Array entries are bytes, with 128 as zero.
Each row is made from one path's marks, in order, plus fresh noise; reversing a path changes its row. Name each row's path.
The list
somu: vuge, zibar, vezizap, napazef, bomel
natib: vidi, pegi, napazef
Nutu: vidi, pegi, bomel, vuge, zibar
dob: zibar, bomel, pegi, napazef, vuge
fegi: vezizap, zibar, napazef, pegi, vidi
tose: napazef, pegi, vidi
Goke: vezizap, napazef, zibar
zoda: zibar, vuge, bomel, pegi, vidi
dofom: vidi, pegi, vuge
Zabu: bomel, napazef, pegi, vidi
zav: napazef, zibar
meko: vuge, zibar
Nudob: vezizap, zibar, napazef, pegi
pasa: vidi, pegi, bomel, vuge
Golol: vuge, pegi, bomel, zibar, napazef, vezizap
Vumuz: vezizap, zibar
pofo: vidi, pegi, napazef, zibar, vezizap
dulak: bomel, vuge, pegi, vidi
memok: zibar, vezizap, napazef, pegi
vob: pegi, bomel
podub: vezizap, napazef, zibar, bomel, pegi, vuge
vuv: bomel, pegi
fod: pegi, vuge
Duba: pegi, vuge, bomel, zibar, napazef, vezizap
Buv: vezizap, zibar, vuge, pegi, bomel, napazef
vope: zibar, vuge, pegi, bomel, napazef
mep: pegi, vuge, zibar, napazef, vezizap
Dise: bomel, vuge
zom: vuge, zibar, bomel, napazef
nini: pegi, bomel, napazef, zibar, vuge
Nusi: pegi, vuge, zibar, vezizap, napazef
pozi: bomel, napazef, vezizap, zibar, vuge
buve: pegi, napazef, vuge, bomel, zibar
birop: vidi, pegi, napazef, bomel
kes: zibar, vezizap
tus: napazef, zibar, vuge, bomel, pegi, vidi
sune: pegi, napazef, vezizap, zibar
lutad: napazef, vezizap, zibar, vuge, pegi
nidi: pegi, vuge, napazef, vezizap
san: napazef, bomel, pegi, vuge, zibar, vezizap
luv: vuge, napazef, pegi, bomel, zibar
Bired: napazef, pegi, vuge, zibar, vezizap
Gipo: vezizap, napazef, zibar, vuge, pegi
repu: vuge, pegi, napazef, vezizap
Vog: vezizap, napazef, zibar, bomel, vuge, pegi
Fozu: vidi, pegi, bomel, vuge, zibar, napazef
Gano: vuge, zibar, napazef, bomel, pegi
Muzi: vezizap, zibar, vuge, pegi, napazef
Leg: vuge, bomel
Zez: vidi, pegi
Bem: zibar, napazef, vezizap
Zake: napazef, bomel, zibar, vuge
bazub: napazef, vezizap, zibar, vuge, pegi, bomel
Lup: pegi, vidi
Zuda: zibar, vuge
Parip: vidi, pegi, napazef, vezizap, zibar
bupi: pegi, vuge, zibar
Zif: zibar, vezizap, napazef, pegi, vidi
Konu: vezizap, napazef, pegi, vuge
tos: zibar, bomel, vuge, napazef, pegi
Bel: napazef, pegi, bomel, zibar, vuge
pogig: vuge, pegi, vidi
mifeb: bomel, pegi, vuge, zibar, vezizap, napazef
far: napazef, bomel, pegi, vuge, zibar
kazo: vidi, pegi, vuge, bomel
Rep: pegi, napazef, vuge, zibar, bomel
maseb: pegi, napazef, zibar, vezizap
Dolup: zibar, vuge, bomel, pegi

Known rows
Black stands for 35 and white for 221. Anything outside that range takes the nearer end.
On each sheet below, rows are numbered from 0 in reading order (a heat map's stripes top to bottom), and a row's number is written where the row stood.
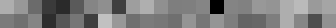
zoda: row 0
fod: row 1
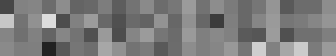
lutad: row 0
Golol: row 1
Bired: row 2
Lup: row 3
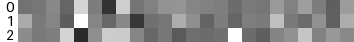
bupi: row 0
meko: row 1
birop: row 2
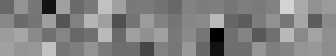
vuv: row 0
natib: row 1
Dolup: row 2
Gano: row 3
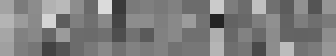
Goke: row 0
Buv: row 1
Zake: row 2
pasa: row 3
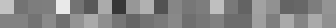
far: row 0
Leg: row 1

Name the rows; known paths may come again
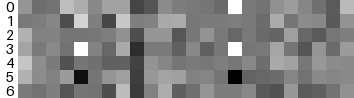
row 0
Parip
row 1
bupi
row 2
san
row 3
zav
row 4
tus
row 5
vope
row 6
Bired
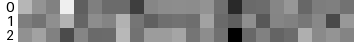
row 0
Buv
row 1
maseb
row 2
Dolup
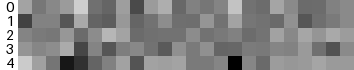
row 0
far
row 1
lutad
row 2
Leg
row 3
nini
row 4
zoda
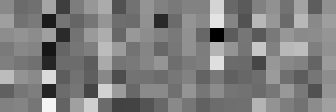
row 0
natib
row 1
tose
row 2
tos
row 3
Lup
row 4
dofom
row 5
podub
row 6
fod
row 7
somu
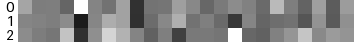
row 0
meko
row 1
Bem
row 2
birop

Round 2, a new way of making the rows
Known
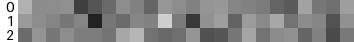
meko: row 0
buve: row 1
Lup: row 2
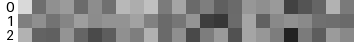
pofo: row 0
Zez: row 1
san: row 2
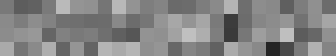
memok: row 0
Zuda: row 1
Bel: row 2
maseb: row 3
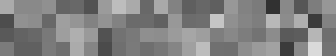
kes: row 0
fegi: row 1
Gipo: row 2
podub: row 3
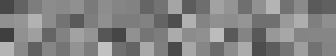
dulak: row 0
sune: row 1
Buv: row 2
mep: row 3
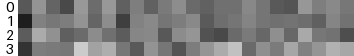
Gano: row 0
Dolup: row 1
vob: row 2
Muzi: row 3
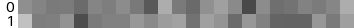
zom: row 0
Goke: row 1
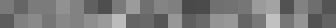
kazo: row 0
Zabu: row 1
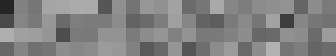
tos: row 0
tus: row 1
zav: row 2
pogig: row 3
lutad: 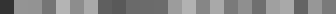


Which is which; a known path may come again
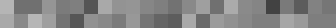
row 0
Bired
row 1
Parip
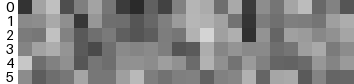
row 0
bazub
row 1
nini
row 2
pozi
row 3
sune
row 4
Goke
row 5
Zif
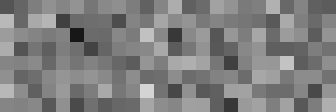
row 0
dulak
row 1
Nutu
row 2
buve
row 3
somu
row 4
Bel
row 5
dofom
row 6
Duba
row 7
Zake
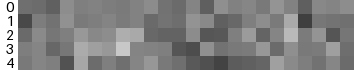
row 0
fod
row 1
tus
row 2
tose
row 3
repu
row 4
birop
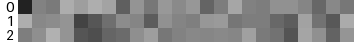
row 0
tos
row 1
meko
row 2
Vumuz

